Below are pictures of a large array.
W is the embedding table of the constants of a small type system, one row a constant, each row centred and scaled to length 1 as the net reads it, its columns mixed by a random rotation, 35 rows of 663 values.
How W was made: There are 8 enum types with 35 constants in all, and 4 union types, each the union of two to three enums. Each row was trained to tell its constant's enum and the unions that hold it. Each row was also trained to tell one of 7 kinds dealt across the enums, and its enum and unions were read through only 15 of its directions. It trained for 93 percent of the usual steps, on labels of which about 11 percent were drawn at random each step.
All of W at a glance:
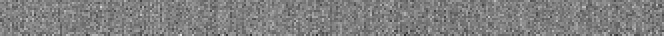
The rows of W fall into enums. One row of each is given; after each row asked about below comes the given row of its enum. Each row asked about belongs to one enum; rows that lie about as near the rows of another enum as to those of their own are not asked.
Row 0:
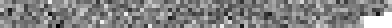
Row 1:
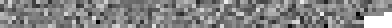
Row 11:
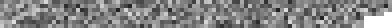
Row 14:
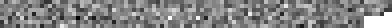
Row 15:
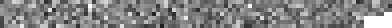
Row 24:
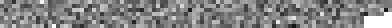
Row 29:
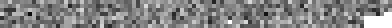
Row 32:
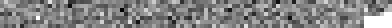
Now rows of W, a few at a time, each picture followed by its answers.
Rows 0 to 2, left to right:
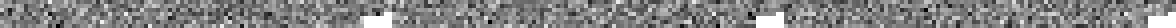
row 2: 24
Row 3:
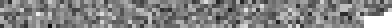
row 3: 32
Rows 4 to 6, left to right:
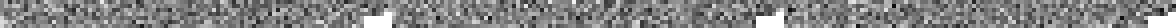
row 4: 11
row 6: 15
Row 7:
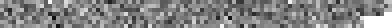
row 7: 0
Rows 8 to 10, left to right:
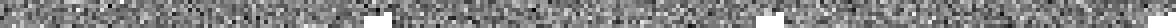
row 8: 15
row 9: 14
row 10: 24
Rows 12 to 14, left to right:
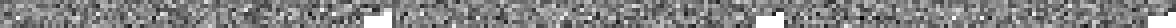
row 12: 11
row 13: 14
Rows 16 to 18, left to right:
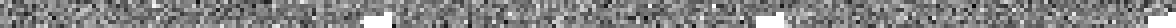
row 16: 0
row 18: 24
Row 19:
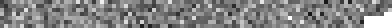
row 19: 15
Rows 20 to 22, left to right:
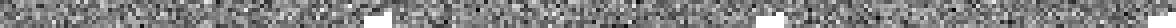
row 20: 11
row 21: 24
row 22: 32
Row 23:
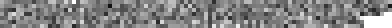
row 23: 29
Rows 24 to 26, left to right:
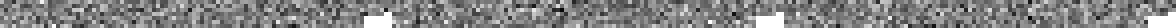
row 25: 32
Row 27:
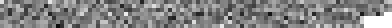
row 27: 0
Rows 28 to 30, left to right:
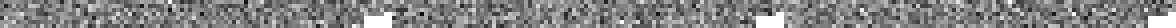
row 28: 15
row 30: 1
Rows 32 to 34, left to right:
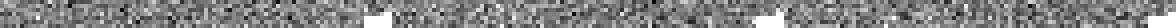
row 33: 0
